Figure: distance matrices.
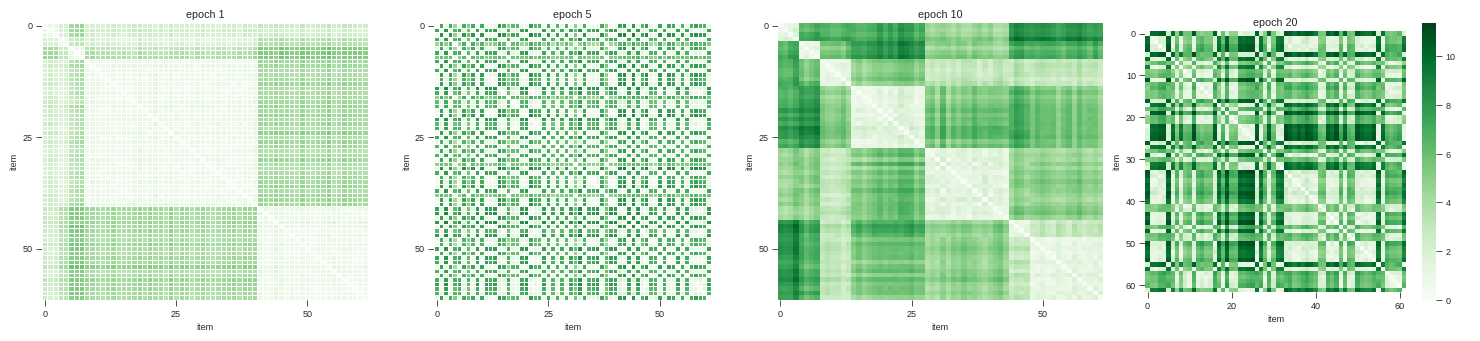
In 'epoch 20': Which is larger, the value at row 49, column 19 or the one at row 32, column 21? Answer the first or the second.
the first
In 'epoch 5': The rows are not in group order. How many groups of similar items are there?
3
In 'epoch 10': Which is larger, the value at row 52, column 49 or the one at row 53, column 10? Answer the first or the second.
the second
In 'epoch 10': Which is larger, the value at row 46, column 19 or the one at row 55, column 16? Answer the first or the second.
the first
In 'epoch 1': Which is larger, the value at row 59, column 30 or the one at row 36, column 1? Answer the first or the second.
the first
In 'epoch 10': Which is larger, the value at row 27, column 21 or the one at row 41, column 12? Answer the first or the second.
the second
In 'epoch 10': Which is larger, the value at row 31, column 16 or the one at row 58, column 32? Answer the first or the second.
the first
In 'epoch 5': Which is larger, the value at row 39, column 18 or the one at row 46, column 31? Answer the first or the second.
the first
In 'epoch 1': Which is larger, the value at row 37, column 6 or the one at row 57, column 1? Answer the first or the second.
the first
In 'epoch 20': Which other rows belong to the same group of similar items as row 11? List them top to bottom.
1, 2, 3, 4, 6, 8, 16, 26, 29, 33, 34, 35, 36, 37, 38, 39, 40, 43, 44, 45, 47, 50, 51, 52, 53, 54, 56
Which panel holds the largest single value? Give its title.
epoch 20
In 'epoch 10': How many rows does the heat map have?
62
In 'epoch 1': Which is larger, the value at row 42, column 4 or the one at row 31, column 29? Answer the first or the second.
the first
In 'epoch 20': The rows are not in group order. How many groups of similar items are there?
3
